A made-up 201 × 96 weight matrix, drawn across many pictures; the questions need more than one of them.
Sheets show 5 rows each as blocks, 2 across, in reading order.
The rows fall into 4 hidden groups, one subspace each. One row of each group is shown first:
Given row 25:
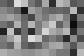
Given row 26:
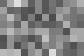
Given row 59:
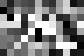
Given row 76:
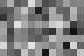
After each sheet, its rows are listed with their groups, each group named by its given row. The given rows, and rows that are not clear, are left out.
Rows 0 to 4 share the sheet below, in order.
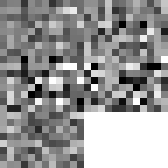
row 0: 59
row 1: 59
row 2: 59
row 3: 59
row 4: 26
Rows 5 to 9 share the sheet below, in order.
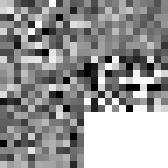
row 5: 25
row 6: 59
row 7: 76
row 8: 76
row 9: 25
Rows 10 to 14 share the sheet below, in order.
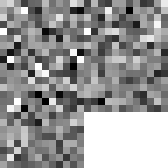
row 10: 26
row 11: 25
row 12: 26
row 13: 76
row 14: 76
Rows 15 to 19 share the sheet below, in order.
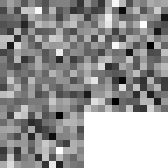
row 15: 76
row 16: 76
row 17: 59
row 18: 76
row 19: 26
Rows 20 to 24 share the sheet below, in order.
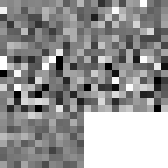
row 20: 59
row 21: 26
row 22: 25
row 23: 25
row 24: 76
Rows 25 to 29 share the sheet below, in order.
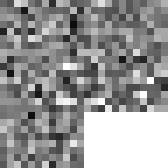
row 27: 59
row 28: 76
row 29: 76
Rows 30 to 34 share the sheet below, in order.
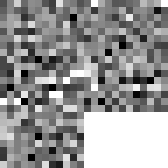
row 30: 25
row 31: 26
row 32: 76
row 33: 76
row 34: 76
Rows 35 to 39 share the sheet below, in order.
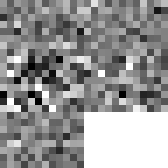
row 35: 59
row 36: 26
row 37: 26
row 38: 25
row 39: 76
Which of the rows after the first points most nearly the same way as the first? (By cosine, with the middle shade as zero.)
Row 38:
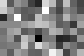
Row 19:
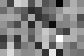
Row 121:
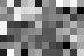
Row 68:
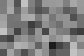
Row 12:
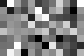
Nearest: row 12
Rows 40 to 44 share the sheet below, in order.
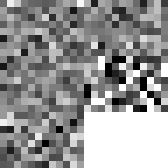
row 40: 26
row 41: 26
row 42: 59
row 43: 76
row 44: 25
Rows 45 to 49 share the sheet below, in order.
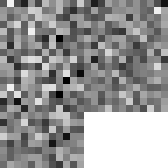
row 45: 26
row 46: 26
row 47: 76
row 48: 26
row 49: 59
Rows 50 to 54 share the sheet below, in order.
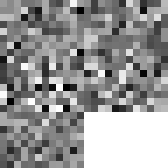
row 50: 26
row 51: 25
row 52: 76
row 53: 25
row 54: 25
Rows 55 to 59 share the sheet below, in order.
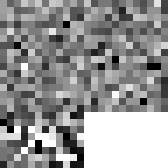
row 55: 76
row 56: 26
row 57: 25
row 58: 59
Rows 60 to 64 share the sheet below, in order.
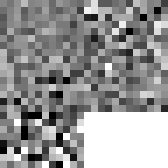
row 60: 25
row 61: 25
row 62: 76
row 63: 25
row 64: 76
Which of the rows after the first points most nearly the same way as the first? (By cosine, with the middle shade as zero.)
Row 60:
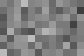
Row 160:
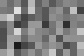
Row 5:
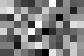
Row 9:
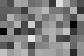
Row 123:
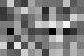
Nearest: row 9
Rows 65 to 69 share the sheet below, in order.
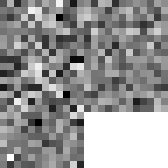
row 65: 26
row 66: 76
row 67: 26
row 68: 59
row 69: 26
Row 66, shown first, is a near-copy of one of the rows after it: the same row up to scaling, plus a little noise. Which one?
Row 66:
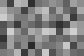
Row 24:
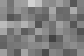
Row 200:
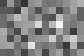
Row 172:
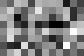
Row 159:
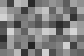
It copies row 159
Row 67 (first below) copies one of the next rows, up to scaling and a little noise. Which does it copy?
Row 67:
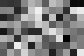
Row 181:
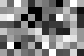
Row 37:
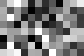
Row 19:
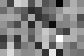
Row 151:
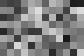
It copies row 151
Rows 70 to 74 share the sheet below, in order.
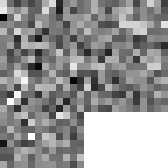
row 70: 25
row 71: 59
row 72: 76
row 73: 59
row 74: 25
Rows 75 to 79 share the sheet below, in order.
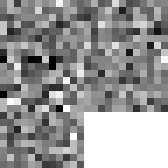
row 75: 59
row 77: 76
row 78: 25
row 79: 25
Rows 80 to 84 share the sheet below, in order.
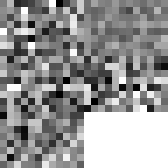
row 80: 25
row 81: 76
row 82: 76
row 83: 76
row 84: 76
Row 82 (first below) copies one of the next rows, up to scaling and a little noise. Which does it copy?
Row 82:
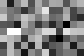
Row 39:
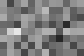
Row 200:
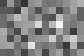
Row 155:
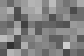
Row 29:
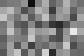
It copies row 39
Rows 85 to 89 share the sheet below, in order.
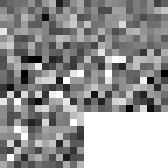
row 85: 25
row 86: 26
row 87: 76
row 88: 76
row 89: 76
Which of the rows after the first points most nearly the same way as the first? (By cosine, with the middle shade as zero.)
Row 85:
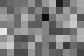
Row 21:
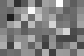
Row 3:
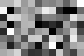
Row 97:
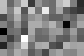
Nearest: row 3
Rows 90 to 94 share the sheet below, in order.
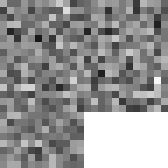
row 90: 59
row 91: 25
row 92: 25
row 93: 25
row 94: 26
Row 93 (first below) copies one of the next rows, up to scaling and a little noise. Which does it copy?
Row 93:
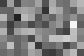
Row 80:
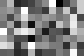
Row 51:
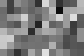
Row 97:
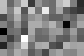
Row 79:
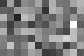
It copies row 79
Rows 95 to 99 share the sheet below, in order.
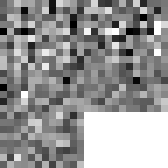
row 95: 25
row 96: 25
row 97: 25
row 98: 59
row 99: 26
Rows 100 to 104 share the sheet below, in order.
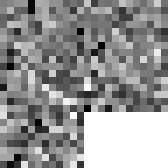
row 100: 59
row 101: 26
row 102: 59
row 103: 59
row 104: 26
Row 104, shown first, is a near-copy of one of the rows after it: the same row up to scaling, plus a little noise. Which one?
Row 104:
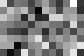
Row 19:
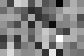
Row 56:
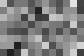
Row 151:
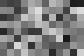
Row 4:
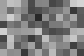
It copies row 56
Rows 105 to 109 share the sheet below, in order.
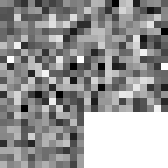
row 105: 76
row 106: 59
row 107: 26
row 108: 59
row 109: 25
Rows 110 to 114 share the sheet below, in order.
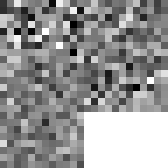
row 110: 25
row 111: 25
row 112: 26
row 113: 76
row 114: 25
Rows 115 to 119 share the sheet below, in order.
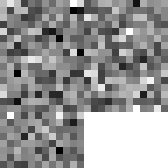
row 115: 26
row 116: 25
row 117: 76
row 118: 59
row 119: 26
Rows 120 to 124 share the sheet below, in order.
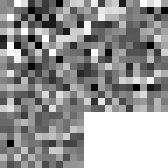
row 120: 26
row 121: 59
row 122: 26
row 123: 76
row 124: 76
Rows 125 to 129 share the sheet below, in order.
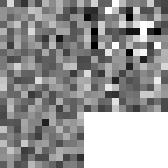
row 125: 26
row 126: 76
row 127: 59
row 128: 25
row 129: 25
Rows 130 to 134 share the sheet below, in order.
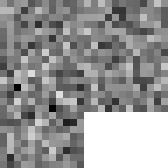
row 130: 76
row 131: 26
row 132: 59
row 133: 76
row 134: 59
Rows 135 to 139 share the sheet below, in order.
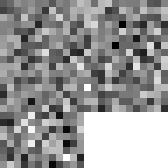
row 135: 25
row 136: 76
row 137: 76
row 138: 25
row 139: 59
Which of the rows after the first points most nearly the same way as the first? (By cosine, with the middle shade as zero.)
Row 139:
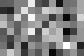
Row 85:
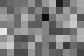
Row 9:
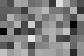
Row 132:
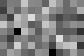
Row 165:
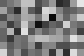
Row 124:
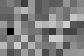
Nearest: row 132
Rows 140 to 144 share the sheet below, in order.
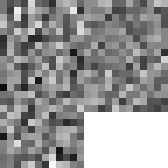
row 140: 59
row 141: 26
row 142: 25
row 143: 25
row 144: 59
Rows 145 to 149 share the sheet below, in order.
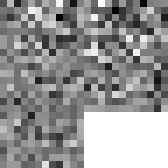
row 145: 26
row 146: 26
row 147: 76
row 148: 25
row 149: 76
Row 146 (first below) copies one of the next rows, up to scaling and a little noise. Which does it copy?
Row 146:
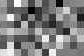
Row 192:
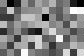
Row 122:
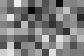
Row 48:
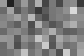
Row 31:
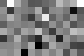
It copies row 122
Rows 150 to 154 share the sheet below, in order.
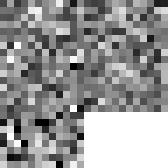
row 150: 26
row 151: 26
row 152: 26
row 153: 26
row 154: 59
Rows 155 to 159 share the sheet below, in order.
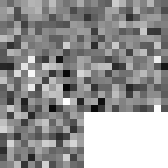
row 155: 76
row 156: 76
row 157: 59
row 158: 26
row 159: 76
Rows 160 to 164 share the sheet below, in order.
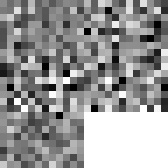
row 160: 59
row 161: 25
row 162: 76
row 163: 59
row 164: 26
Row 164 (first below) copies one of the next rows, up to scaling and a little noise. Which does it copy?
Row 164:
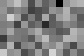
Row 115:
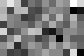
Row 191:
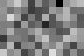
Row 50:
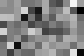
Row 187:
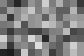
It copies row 191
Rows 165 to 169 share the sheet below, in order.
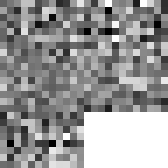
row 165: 59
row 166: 25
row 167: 25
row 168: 59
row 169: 76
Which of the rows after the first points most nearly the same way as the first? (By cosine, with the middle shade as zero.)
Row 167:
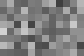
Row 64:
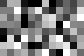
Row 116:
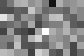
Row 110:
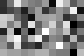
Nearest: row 64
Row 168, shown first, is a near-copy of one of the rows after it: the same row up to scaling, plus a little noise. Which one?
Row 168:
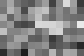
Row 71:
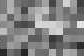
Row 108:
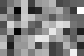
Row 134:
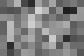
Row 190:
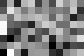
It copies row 71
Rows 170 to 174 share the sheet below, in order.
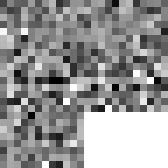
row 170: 25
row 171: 59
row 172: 76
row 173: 76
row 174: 76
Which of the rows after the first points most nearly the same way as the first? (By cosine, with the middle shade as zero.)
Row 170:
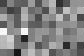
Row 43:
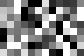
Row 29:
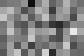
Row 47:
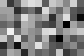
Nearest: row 47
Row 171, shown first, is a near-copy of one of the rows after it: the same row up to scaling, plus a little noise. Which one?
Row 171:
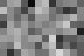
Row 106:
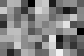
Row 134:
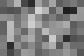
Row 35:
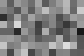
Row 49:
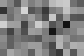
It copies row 106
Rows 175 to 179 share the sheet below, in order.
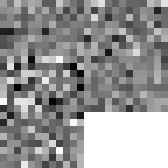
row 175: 25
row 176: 26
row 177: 59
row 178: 26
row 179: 26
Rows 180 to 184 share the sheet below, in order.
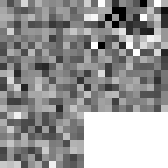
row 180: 76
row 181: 26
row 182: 59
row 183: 25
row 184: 26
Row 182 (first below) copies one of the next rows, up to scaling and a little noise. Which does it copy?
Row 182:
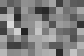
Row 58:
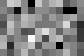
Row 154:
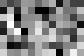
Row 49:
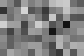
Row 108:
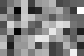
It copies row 154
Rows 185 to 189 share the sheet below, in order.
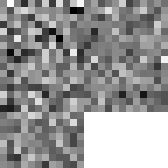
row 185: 26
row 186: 25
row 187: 26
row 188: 26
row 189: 76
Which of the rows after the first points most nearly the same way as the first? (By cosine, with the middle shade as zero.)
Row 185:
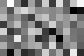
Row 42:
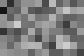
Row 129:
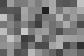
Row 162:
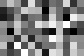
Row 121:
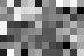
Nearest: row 121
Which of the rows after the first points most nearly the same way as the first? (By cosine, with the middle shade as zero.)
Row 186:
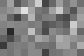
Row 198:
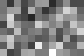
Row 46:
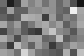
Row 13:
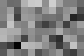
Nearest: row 13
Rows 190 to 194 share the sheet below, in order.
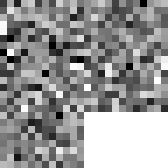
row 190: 59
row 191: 26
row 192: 26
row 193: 25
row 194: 26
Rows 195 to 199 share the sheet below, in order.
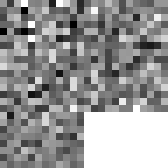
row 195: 25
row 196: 59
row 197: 25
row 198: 59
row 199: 25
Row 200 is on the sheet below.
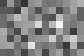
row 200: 76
